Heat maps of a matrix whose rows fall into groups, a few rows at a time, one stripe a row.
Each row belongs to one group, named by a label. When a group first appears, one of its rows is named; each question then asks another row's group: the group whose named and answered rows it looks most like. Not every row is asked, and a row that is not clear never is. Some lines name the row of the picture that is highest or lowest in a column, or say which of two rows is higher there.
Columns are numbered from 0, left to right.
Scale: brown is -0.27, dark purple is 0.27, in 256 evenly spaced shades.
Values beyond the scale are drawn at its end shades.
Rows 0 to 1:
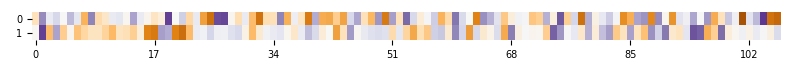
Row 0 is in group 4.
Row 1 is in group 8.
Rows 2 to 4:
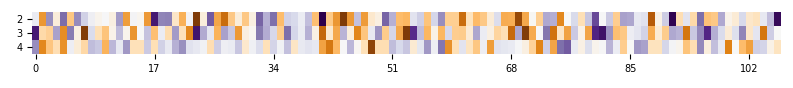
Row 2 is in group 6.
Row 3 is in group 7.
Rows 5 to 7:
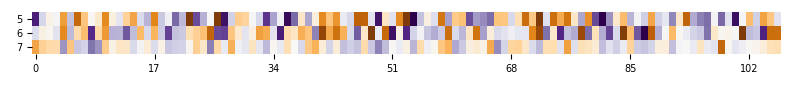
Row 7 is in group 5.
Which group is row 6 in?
4
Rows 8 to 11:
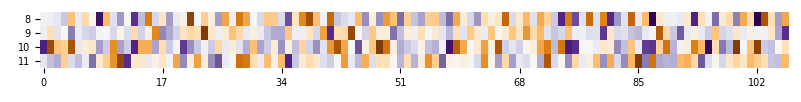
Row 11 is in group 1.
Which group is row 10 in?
4
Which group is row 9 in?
6
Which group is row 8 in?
4
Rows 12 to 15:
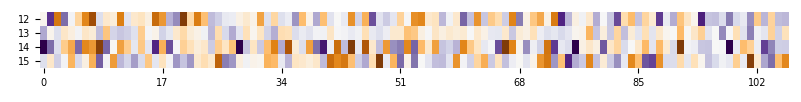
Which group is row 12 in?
8
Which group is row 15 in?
4
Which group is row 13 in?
7
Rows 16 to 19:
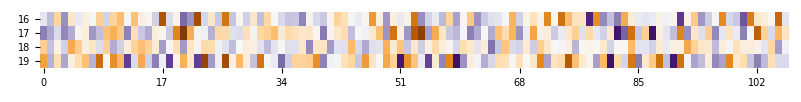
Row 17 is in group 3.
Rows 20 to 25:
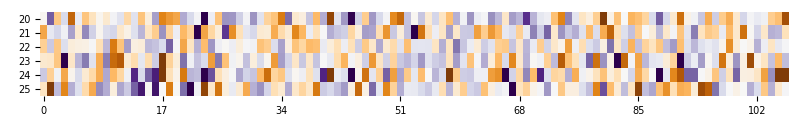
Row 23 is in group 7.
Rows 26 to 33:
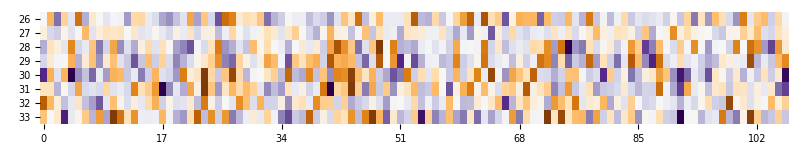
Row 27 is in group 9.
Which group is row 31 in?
6
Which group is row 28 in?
4
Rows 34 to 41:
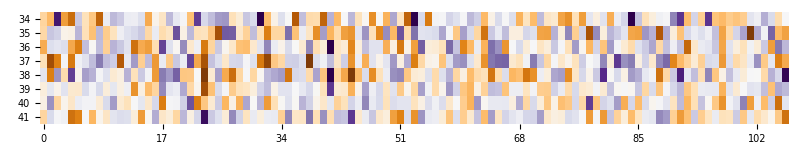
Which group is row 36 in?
6
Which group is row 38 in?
6
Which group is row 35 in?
4
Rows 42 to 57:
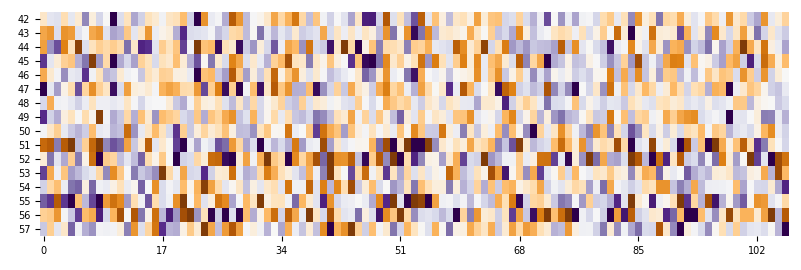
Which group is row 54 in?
6
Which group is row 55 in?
3
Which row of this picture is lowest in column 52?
51
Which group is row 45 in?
7
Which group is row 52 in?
4
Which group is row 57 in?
6
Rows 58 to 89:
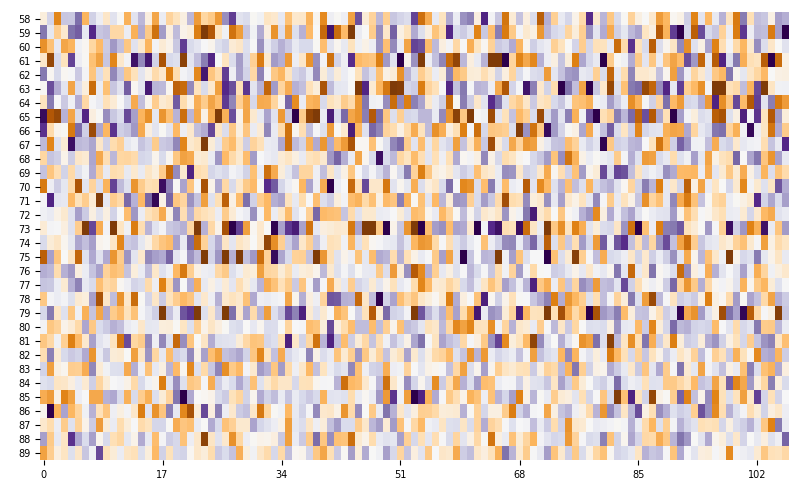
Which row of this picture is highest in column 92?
61
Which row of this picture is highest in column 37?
79
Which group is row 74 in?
1
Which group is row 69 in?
1
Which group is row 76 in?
3
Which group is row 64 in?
4
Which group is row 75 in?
5
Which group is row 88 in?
6
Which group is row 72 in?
1
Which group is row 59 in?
6
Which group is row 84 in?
8
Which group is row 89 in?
5
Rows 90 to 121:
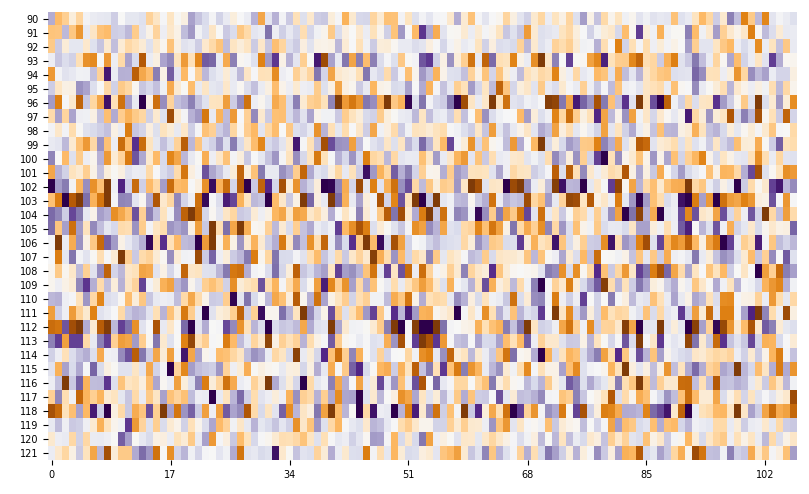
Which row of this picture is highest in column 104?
102
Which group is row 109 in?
1
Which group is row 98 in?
1
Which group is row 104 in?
3
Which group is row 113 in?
3
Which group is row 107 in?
7
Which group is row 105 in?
6
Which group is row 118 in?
5
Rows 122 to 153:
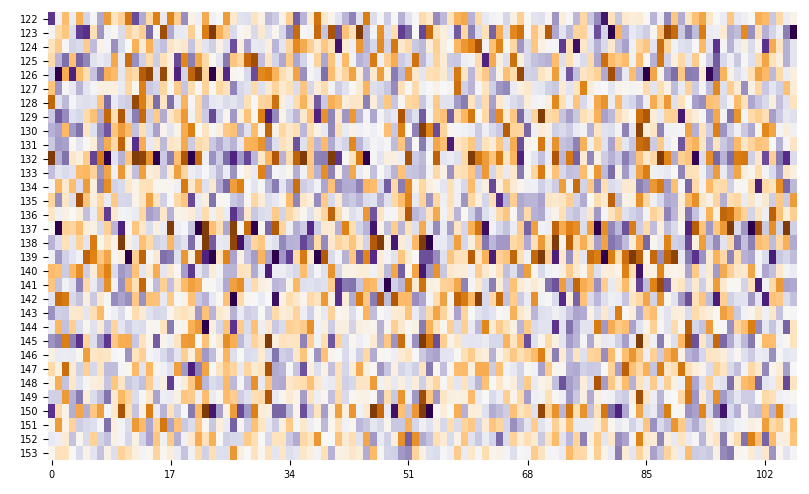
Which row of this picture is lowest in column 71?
123
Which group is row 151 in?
5
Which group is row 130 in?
3
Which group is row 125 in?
1
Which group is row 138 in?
7
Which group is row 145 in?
3
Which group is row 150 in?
7
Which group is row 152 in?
4
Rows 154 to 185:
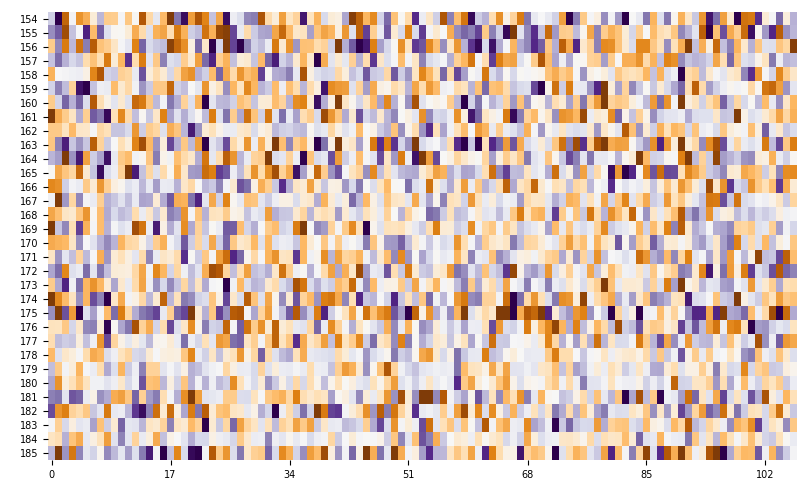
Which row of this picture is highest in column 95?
175
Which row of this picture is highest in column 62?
185
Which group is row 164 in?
3
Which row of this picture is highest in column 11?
157
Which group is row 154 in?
8
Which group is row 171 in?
4
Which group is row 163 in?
9
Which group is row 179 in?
4
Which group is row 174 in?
5
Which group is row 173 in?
9
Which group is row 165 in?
1
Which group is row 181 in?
3
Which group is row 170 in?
5
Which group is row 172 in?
6
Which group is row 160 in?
9
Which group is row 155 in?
6
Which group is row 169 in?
9
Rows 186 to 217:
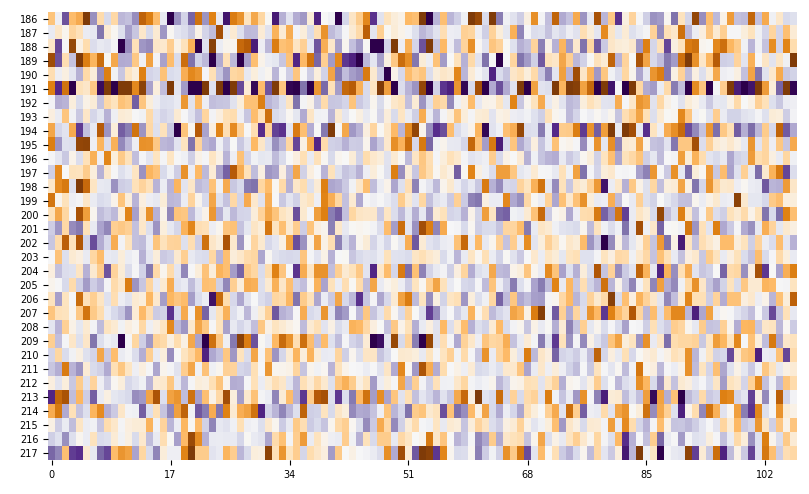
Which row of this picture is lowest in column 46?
205
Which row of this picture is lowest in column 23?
188
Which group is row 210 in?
7
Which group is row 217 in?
3
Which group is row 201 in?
3
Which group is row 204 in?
4
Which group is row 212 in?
4
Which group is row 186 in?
6
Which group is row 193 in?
3
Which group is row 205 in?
1
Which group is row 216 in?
3
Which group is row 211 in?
3
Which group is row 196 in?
9
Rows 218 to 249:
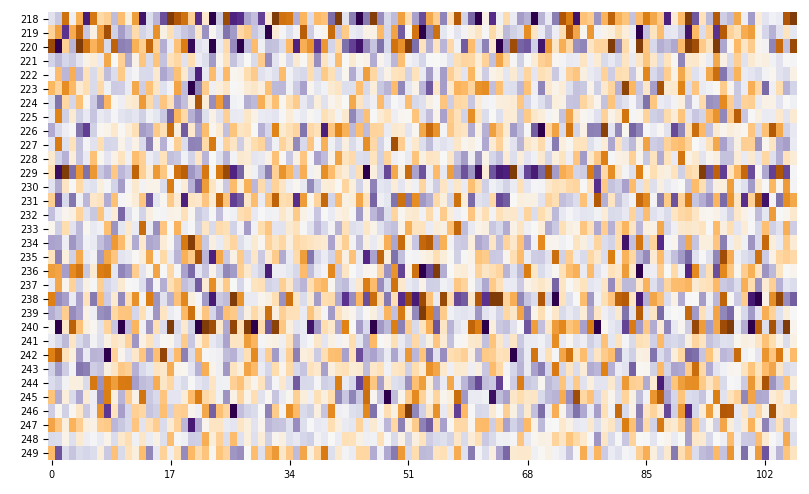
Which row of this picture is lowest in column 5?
220
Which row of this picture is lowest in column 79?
226
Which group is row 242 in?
5
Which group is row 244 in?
9
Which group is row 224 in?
8
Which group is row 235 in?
8
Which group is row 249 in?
4
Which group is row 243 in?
1
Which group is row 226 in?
1
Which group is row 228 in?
9
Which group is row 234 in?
3
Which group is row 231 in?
4
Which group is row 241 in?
1
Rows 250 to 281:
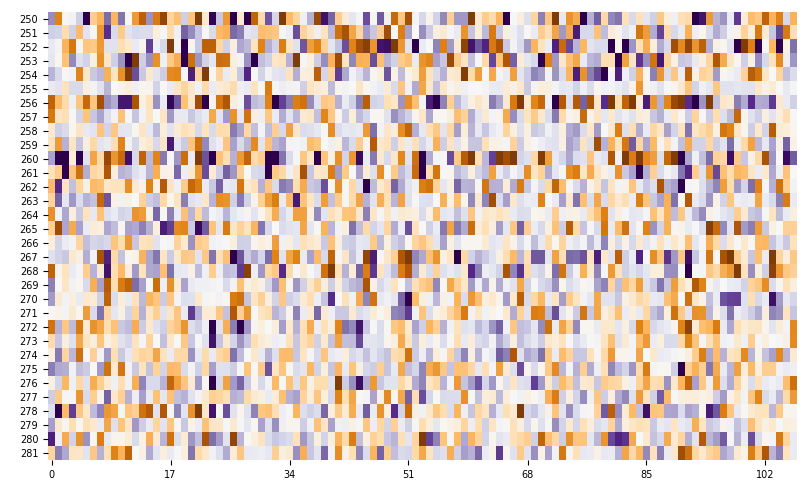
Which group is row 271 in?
5
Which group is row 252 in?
8
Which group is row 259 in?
7
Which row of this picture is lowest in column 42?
251
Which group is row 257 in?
5
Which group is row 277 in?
4
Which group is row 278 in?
8
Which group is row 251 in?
4
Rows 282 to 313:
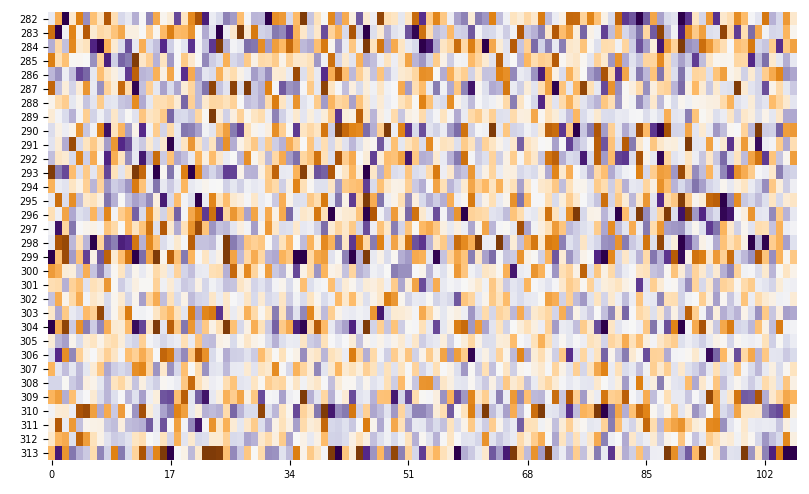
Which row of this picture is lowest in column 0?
293
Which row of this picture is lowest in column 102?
282
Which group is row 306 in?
8
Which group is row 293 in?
9
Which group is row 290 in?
4
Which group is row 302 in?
4
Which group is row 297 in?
8
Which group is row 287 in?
5
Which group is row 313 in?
6
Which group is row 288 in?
1
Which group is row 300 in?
5
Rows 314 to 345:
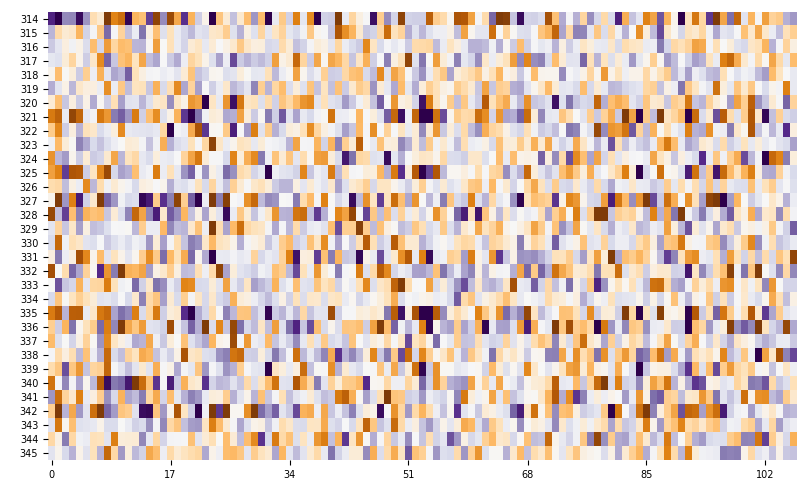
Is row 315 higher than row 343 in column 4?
No
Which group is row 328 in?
9
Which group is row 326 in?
6
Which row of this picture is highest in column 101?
338
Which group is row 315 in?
4
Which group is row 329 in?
6
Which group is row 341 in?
4
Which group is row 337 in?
5
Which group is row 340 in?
9
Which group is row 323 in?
6
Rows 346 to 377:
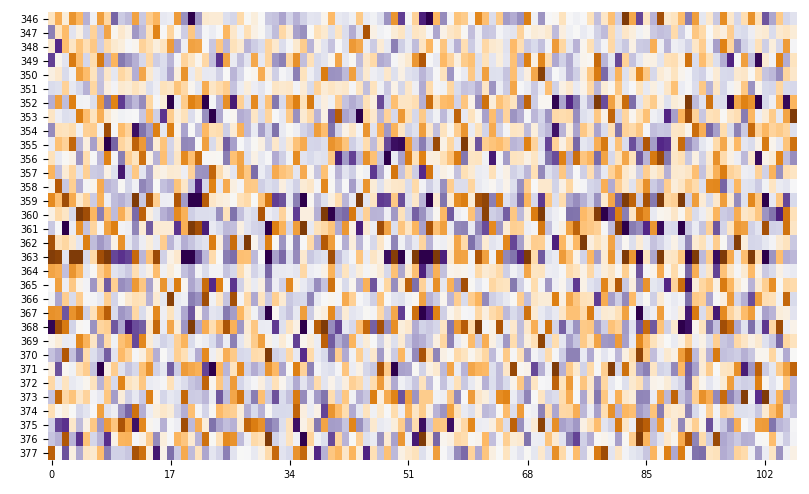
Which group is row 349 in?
7
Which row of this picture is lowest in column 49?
363
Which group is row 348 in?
8
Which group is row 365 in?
5
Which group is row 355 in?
5
